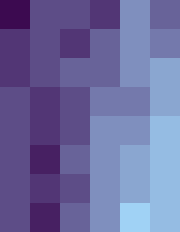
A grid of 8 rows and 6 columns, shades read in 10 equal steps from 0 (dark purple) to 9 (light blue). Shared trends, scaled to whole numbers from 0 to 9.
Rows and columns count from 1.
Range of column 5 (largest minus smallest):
4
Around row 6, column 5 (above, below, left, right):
6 7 6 8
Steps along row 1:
up same down up down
